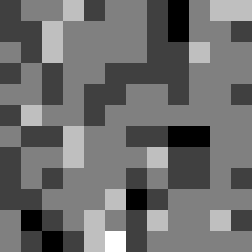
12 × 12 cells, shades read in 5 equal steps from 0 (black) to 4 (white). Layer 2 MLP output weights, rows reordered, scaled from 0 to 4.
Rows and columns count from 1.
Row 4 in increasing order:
1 1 1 1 1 1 2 2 2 2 2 2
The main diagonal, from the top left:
1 1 3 2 1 2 1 3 1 2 3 2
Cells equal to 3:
15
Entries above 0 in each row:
11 11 12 12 12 12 10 12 12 11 11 11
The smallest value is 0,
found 7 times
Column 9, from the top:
0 0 1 1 1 2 0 1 1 2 2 2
